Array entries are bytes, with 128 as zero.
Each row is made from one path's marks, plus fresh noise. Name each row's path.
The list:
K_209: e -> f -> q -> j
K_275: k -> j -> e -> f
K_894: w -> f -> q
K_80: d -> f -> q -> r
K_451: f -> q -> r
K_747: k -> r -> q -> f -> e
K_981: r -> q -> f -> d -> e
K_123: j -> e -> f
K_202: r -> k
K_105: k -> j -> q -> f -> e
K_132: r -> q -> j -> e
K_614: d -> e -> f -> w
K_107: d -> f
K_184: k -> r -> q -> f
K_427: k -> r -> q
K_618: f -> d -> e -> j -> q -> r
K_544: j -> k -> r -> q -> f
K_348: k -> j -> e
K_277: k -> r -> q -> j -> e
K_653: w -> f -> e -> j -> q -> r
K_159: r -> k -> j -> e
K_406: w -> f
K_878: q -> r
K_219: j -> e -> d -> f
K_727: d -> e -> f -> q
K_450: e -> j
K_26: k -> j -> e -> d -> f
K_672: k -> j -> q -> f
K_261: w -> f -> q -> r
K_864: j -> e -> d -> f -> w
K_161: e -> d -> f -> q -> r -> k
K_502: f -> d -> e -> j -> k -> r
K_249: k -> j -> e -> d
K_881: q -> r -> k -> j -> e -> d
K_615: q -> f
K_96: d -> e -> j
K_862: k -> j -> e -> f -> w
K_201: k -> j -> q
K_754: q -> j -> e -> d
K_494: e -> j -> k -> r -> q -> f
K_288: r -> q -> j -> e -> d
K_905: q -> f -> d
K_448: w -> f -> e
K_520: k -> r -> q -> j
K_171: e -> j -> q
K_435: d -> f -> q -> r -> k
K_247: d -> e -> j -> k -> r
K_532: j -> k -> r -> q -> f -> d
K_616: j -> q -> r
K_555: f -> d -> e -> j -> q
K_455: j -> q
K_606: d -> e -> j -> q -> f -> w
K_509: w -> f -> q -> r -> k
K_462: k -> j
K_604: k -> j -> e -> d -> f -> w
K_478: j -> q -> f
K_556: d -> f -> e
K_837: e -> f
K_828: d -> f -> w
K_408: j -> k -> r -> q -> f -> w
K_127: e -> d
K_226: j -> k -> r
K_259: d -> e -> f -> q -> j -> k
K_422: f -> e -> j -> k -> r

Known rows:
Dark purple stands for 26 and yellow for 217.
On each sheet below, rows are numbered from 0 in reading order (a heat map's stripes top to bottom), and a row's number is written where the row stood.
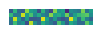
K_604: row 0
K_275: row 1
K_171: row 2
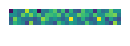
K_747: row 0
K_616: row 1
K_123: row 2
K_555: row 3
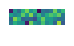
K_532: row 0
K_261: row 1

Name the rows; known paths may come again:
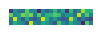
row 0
K_606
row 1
K_478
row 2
K_502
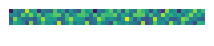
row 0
K_747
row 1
K_894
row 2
K_406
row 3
K_616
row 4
K_556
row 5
K_862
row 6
K_226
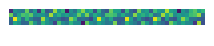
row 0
K_171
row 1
K_422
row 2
K_532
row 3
K_837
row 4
K_275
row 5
K_249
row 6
K_80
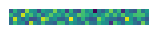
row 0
K_604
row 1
K_462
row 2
K_123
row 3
K_544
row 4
K_209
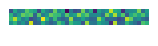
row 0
K_828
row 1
K_450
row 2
K_653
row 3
K_161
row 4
K_201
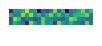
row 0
K_881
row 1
K_408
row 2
K_878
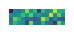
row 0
K_184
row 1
K_247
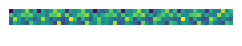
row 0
K_132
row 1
K_981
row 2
K_754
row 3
K_261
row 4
K_288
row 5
K_520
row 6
K_555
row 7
K_159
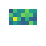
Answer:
K_96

